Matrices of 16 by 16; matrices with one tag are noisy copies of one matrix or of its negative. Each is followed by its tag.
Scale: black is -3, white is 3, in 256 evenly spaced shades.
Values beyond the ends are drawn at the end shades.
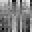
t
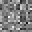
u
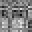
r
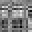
r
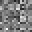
u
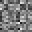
u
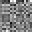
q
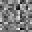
u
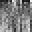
t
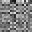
q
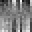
t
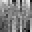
t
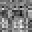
r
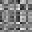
u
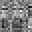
r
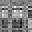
r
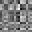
u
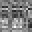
r
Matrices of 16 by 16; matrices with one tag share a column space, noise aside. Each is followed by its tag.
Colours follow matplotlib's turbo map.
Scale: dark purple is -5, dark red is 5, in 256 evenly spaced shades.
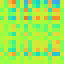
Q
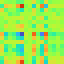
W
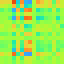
Q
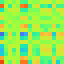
W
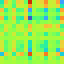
Q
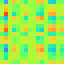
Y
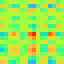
W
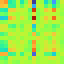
Q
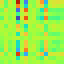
Q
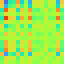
Q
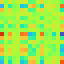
W
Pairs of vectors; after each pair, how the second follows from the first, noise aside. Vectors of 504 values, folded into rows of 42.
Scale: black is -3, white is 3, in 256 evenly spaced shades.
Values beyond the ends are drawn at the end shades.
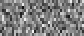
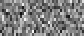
copied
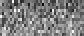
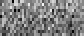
negated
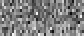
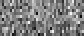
negated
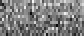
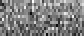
copied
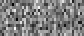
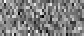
shuffled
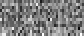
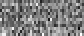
copied
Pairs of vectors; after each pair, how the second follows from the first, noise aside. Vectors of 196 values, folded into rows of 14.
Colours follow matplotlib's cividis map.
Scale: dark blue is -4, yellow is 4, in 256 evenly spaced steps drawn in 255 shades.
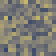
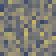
shuffled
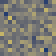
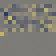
partly zeroed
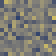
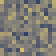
shuffled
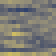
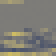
partly zeroed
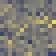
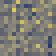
shuffled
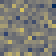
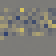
partly zeroed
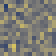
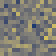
shuffled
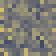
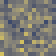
shuffled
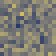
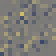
partly zeroed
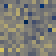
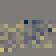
partly zeroed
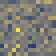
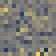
shuffled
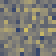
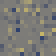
partly zeroed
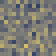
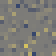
partly zeroed
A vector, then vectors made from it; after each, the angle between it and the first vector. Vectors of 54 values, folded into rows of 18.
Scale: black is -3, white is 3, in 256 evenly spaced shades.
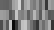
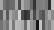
orthogonal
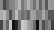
nearly parallel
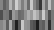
partly aligned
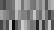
nearly parallel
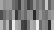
nearly opposite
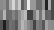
partly aligned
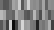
nearly parallel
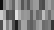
partly aligned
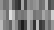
partly opposed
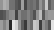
nearly opposite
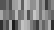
nearly parallel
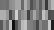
nearly parallel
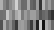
partly aligned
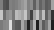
partly aligned
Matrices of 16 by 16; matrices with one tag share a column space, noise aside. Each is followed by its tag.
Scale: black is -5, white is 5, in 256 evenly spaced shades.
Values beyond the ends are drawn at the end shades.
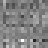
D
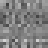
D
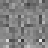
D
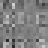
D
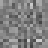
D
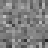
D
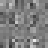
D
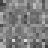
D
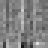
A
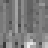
A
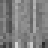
A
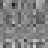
D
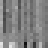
A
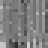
A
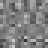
D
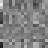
D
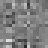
D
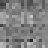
D
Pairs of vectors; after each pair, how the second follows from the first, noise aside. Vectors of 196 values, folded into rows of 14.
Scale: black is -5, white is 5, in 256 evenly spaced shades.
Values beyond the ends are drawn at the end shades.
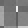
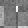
copied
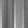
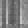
wrapped around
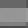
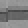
wrapped around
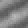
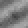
negated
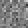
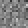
negated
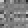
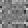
wrapped around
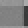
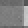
negated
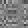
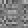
negated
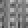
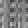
negated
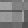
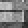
scaled up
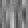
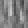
wrapped around
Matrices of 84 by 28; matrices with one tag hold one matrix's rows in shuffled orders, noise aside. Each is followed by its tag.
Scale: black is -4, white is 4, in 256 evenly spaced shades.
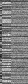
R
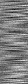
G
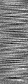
G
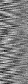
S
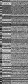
R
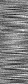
G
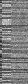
R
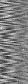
S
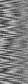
S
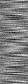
G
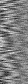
S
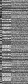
R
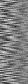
S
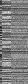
R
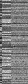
R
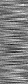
G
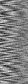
S
